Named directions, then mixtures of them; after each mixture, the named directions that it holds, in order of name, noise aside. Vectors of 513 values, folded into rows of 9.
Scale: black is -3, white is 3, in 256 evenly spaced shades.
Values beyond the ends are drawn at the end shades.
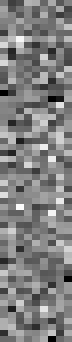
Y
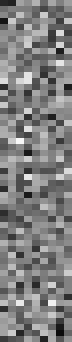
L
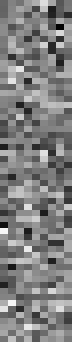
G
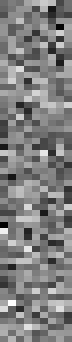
G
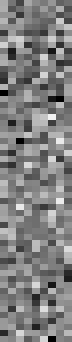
L, Y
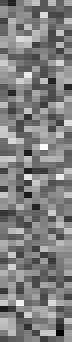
L, Y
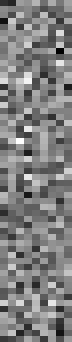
L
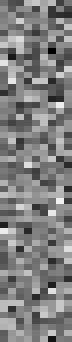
G, Y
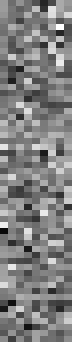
G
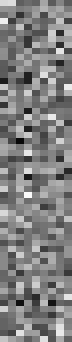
L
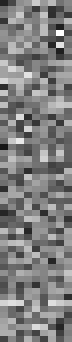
G, L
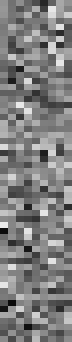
G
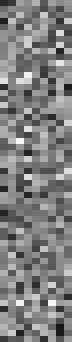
L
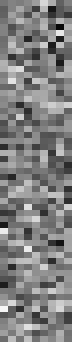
G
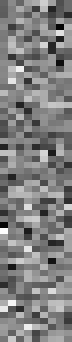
G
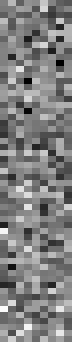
G, L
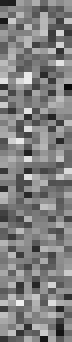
L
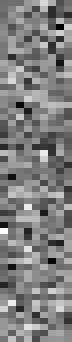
G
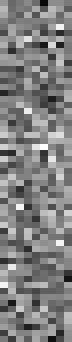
G, Y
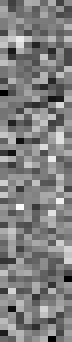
Y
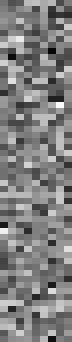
G, Y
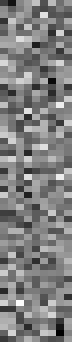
L, Y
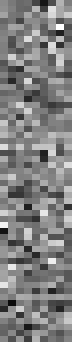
G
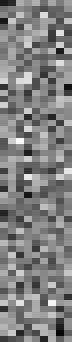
L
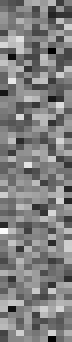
G, Y
